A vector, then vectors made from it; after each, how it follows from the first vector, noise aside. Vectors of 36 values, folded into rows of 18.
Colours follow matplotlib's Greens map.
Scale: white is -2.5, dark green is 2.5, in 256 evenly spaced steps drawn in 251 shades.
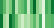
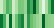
sign-scrambled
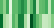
wrapped around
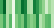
wrapped around
